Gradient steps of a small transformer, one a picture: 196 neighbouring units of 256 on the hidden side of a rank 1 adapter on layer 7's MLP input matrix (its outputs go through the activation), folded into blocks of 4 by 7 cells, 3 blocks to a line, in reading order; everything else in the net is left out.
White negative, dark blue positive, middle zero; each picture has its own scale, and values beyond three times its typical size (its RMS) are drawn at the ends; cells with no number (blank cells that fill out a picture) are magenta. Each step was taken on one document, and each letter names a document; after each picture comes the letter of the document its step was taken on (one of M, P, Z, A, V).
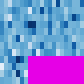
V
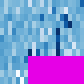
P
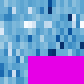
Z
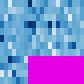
V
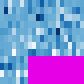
P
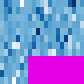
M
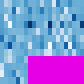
V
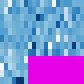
P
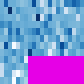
M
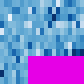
Z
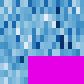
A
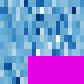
P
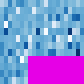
A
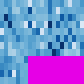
Z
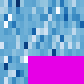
A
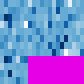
Z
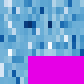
V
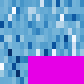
V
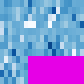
Z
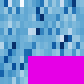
M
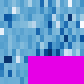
Z
